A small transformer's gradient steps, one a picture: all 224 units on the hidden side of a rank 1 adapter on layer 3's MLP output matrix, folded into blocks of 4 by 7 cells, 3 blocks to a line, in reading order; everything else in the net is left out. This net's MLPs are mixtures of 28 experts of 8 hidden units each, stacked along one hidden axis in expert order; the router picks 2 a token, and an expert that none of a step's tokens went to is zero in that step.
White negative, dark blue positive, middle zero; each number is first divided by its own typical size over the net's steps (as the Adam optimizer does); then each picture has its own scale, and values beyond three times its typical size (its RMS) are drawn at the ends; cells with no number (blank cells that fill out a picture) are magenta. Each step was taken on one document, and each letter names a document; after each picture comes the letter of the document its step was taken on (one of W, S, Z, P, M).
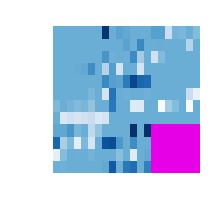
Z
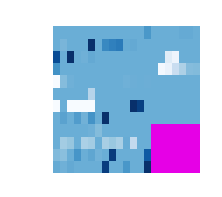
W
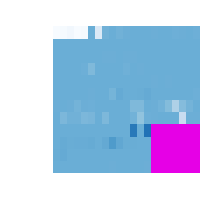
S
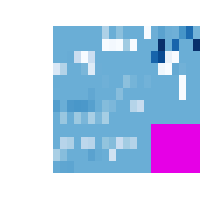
W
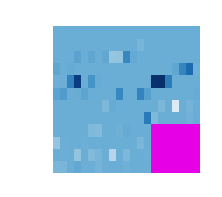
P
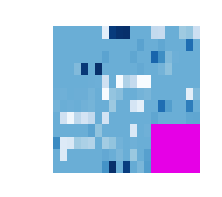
Z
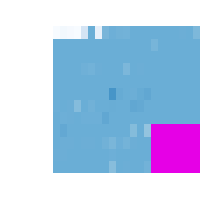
S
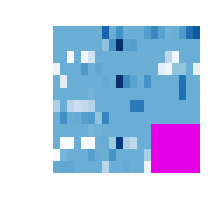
W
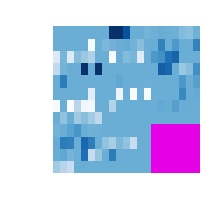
W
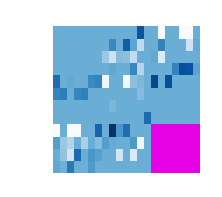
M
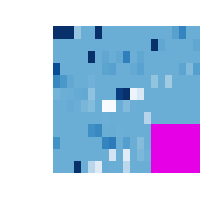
P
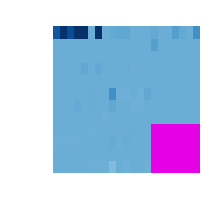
S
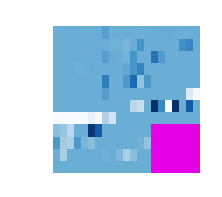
Z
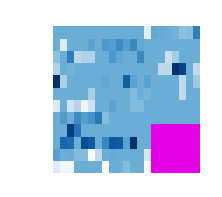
W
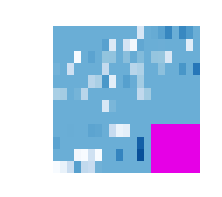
M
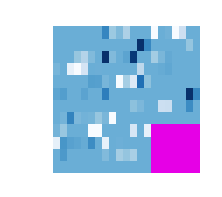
Z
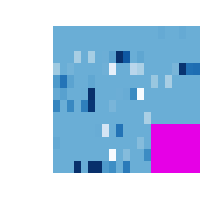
P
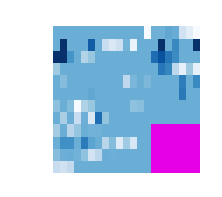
W
